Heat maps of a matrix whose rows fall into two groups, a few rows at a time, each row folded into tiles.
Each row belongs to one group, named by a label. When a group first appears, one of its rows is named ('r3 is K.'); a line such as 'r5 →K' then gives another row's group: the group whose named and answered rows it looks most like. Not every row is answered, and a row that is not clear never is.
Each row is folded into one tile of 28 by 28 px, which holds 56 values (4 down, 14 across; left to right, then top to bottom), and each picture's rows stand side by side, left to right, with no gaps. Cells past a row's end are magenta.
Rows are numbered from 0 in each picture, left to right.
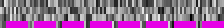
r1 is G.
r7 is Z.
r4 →G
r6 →Z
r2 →G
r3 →Z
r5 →G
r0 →Z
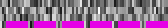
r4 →G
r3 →Z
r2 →Z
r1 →G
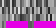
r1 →G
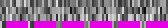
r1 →G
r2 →G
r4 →G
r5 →Z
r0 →Z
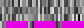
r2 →G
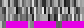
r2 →G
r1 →Z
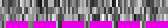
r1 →G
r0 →G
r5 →G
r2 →Z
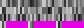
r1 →G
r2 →Z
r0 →Z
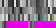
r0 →G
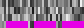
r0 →G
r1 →G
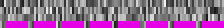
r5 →Z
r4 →Z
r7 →G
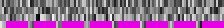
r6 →G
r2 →G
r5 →G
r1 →G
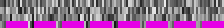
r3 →Z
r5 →Z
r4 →Z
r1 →Z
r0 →G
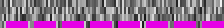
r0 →Z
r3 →G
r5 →Z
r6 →Z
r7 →Z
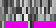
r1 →Z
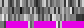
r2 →Z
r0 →G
